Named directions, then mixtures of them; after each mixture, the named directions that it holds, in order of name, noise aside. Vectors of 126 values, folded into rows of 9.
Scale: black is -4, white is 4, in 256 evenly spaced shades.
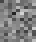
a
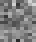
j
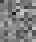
a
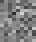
a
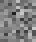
a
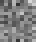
a, j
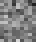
j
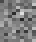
a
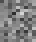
a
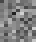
a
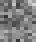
j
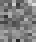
j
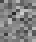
a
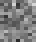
j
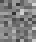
a, j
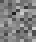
a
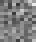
a, j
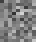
a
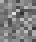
a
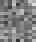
a, j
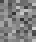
a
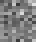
a, j
